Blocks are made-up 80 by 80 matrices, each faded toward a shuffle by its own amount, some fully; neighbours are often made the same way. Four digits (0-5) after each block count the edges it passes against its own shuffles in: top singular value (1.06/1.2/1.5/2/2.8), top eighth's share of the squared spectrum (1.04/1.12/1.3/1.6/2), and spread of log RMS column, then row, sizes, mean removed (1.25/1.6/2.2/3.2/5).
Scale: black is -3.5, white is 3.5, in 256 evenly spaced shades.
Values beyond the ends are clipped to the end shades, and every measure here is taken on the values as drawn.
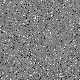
0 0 0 0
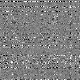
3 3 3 4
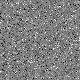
0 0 0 0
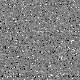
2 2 0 2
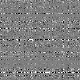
3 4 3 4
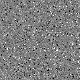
1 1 1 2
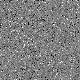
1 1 1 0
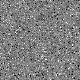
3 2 0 0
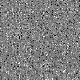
3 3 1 1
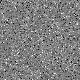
2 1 0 0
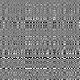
5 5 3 4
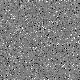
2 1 0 0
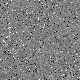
0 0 0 0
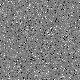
0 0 0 0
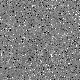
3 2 0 0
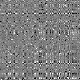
5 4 3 3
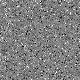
2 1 0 0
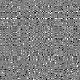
5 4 2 3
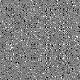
4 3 2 2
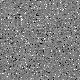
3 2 0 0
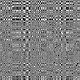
5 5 3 4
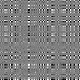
5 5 4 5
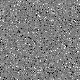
3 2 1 1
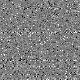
4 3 1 2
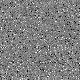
2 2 0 1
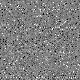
3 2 0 1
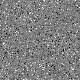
0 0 0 0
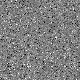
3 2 0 0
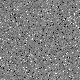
0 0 0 0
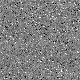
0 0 0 0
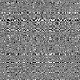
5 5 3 4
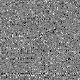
3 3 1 2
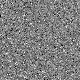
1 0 0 0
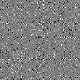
4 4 2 2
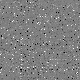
2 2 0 0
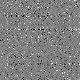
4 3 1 1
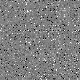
3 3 1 1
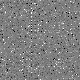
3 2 0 0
